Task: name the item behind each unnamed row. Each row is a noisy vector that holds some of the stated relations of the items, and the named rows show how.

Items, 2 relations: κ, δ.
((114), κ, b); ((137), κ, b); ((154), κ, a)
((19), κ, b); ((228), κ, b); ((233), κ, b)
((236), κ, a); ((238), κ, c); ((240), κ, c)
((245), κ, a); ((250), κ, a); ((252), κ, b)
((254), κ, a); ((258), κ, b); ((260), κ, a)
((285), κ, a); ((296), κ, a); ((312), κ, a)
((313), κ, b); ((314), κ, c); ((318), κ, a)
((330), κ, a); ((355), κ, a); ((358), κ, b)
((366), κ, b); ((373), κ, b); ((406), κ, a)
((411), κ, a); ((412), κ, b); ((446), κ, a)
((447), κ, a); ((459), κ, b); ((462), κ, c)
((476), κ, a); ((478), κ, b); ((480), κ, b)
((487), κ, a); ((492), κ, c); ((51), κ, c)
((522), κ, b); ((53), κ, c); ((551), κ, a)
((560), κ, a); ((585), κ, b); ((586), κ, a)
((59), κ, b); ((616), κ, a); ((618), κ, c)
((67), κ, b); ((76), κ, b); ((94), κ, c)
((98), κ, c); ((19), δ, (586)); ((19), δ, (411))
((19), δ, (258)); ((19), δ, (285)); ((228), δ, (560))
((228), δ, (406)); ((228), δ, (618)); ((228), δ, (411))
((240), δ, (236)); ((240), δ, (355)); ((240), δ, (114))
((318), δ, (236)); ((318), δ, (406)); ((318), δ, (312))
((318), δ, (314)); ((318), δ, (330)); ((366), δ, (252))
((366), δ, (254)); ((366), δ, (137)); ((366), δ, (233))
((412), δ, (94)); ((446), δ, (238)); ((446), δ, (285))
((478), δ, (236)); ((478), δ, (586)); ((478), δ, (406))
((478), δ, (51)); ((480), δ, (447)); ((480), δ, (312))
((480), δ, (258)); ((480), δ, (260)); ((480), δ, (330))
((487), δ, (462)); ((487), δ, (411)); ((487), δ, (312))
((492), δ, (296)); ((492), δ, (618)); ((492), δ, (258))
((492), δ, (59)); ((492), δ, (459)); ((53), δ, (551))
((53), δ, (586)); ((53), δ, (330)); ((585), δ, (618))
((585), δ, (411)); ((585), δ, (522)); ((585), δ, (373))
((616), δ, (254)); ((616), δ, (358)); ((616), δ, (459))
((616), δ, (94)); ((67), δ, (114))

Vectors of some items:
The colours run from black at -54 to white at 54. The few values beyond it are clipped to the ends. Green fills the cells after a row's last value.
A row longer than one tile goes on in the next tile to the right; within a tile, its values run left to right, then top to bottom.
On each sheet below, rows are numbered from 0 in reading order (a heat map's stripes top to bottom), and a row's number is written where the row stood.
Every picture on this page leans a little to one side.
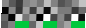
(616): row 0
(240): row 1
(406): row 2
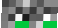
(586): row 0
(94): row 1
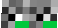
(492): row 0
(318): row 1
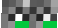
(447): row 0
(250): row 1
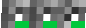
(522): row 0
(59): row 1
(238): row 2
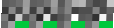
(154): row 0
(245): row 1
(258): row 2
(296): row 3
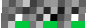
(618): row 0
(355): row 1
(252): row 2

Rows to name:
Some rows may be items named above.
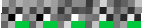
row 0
(53)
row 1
(53)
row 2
(94)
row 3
(114)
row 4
(551)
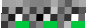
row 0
(480)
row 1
(318)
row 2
(238)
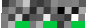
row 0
(330)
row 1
(254)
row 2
(366)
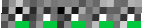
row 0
(67)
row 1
(358)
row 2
(366)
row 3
(462)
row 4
(51)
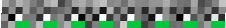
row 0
(53)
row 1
(462)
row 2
(236)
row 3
(478)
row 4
(98)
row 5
(585)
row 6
(446)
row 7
(551)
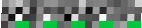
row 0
(478)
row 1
(459)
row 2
(487)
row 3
(412)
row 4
(411)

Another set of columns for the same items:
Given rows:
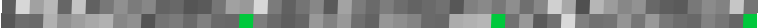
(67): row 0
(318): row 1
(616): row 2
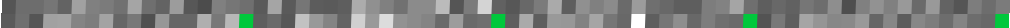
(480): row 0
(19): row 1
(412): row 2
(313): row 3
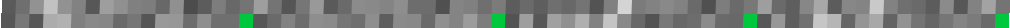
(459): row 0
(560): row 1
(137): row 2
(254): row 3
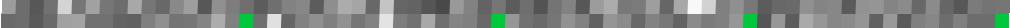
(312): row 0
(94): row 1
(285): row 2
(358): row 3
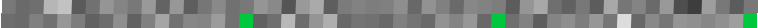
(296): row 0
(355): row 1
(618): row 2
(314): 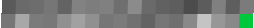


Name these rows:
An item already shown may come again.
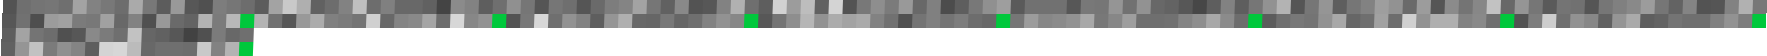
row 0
(480)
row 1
(492)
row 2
(551)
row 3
(114)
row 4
(98)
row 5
(411)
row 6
(551)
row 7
(53)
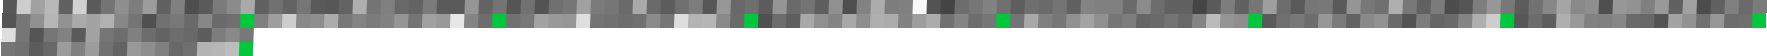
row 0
(114)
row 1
(51)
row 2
(462)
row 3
(585)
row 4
(314)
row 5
(330)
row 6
(59)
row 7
(318)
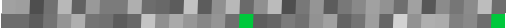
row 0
(487)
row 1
(411)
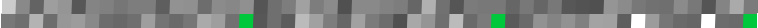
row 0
(236)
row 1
(258)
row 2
(478)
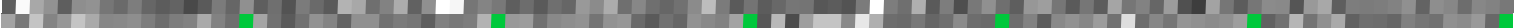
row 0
(240)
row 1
(446)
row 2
(238)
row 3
(366)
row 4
(618)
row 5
(355)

